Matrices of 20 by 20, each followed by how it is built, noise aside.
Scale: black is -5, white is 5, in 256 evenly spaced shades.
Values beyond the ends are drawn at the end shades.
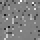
sparse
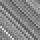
Toeplitz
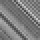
Toeplitz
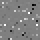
sparse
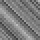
Toeplitz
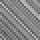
Toeplitz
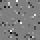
sparse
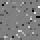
sparse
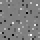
sparse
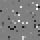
sparse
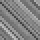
Toeplitz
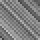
Toeplitz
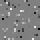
sparse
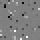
sparse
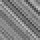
Toeplitz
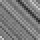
Toeplitz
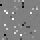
sparse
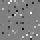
sparse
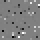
sparse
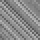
Toeplitz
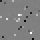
sparse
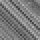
Toeplitz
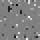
sparse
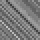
Toeplitz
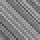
Toeplitz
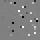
sparse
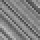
Toeplitz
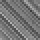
Toeplitz
